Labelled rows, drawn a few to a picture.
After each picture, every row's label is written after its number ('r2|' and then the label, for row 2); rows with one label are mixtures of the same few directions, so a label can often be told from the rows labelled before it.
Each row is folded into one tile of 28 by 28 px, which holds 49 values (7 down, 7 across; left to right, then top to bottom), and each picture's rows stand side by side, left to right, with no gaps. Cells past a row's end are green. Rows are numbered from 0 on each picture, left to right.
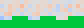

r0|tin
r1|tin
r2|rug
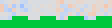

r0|rug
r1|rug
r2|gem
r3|tin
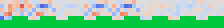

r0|tin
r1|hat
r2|hat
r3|hat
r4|hat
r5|tin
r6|tin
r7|gem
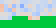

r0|rug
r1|tin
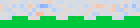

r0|rug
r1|hat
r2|gem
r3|hat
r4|rug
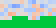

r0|hat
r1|gem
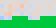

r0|tin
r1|tin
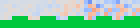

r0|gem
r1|tin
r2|tin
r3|gem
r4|gem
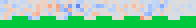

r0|gem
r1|tin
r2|rug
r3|hat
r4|rug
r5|tin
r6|rug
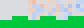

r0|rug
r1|gem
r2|rug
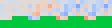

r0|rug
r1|tin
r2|tin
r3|tin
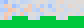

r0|gem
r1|rug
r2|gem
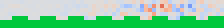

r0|hat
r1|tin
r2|tin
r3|tin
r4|hat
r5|rug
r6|rug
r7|gem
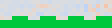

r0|tin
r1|hat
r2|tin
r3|rug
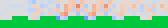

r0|hat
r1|gem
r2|tin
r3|tin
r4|tin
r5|rug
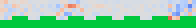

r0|gem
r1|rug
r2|hat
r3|hat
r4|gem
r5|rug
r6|tin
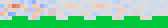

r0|hat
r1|gem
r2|hat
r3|hat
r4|gem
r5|tin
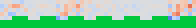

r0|hat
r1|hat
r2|tin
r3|gem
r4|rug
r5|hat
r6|tin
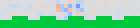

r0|hat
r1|hat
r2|rug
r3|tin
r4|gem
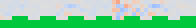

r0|tin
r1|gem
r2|hat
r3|tin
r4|gem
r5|hat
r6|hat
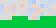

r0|rug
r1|gem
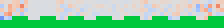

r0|tin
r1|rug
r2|gem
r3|hat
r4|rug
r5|gem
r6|tin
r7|rug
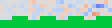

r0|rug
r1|gem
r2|gem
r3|hat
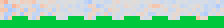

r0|gem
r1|gem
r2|rug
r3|gem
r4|gem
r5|hat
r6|gem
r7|tin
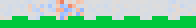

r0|tin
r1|rug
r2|gem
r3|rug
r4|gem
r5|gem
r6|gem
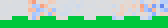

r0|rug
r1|gem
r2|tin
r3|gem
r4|tin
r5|rug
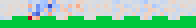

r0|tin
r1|tin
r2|rug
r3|rug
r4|gem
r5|gem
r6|gem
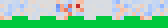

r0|tin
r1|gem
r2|rug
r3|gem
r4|gem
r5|tin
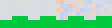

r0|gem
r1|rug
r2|gem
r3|gem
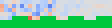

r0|rug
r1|tin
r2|tin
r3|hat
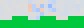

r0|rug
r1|rug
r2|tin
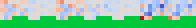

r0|gem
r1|gem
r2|gem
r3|rug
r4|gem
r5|tin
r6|tin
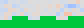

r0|gem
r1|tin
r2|hat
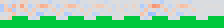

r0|rug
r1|hat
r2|hat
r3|hat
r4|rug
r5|hat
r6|hat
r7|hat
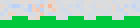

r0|hat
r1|rug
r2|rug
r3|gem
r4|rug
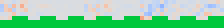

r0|rug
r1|hat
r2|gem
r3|rug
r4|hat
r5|tin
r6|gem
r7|hat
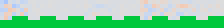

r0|gem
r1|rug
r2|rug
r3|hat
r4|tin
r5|gem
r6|hat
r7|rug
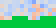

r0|tin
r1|gem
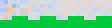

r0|gem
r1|rug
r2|tin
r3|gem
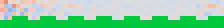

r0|gem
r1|gem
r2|hat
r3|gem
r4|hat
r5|tin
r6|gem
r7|hat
